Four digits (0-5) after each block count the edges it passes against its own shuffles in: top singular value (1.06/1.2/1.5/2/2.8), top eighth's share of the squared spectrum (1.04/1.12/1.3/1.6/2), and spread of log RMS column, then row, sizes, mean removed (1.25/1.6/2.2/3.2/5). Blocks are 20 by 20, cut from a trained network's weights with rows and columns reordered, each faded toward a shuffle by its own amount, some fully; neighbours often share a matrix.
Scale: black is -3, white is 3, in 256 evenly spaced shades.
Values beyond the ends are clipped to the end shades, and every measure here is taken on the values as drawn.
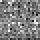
2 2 1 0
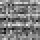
3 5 0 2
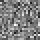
2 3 1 0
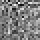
3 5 1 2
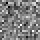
2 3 0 1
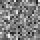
1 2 0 0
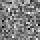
0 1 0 0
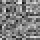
3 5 0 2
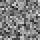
0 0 0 0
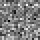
0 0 0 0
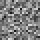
3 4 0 1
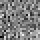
2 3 0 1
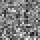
2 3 0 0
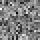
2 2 0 0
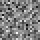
0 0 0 0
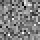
0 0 0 0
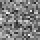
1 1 0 0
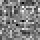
3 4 0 1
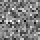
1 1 0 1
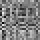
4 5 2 2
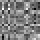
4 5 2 2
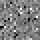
2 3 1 0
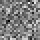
2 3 1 1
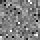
1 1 0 0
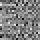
3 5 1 2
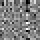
3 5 2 2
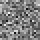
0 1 0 0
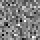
0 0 0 0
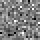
0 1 0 0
